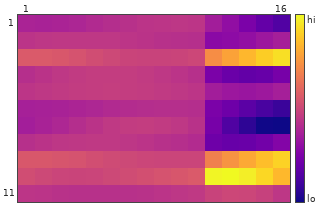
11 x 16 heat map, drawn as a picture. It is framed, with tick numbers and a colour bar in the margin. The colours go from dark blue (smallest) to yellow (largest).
A vertical seam about 70% of the way across splits the table, and the left part is calmer. Streaks run across, left to right. The ninth with the highest average is the bottom right. The ninth with the lowest average is the middle right.
